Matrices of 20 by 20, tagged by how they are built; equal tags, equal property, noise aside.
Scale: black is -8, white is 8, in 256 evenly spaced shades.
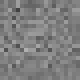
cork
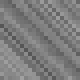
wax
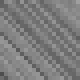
wax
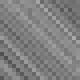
wax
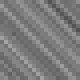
wax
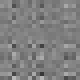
cork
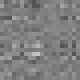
cork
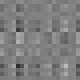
cork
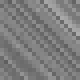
wax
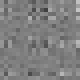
cork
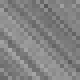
wax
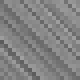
wax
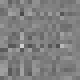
cork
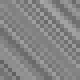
wax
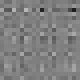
cork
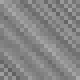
wax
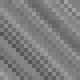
wax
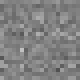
cork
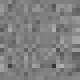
cork
